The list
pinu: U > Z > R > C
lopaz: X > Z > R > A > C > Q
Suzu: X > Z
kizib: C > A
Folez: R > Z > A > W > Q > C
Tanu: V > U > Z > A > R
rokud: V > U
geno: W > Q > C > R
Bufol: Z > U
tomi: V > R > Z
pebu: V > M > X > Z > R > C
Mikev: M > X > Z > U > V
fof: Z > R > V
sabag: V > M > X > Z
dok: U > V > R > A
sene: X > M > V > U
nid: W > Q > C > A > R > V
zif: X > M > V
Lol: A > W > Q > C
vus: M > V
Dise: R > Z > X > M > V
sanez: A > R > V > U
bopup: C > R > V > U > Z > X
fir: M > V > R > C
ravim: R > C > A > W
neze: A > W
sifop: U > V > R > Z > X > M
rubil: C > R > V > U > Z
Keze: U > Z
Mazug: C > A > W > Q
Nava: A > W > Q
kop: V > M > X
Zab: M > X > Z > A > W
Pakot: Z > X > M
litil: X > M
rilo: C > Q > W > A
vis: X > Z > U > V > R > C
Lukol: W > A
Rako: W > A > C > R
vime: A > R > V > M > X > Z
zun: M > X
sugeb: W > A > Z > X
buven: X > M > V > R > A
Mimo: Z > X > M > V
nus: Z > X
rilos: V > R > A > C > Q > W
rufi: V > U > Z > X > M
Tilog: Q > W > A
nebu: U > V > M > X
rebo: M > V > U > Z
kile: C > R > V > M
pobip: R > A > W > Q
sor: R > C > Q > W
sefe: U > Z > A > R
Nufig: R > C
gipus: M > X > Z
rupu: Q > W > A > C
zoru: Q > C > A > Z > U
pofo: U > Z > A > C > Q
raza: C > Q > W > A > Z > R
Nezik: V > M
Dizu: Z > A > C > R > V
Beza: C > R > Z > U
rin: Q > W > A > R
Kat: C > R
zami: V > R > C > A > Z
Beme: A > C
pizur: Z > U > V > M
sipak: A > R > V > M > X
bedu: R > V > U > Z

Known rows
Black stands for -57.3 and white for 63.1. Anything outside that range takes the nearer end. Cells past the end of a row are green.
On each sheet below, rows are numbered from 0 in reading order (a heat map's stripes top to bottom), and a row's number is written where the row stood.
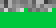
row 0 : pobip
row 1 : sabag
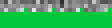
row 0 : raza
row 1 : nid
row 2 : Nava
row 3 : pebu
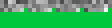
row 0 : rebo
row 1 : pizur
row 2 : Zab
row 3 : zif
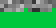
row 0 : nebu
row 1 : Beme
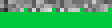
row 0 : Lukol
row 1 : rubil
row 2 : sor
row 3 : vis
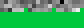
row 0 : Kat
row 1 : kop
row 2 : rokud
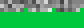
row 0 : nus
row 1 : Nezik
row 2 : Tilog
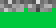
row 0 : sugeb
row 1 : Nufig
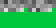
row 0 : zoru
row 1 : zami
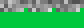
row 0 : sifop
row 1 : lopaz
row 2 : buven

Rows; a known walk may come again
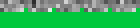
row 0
Dise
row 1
Nava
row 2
pinu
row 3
pofo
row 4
Rako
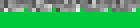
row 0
rilos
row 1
tomi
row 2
zif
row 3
rin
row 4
rilo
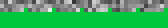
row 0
pebu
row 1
Mikev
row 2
gipus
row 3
bedu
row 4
Tilog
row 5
kop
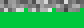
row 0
Beza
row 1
Nezik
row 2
Nufig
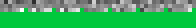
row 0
sene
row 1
sanez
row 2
kile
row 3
geno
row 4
fof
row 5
nebu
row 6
Mimo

